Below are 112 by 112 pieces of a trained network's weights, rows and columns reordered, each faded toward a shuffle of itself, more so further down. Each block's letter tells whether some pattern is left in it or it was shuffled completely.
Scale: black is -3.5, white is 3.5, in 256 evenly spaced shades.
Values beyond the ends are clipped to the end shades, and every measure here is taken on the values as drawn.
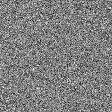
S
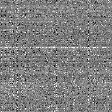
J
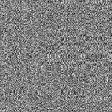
J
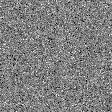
S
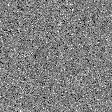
S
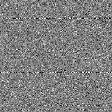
J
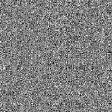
J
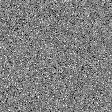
S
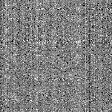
J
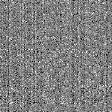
J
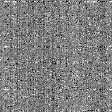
J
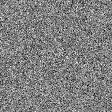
S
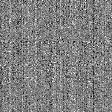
J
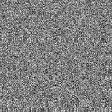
J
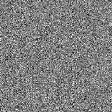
J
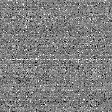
J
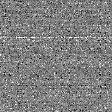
J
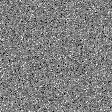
S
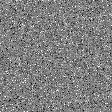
S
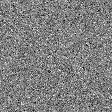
S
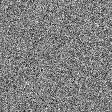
S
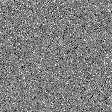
S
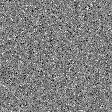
S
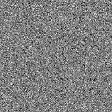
J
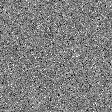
S
